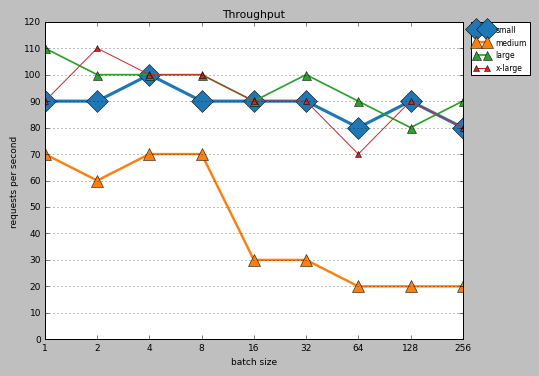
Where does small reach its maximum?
4
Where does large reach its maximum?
1
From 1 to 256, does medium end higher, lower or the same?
lower
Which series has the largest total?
large
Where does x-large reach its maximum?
2
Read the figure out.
Title: Throughput
x-axis: batch size, ticks 1 2 4 8 16 32 64 128 256
y-axis: requests per second, ticks 0 10 20 30 40 50 60 70 80 90 100 110 120
Legend: small, medium, large, x-large
Values:
small: 90 90 100 90 90 90 80 90 80
medium: 70 60 70 70 30 30 20 20 20
large: 110 100 100 100 90 100 90 80 90
x-large: 90 110 100 100 90 90 70 90 80
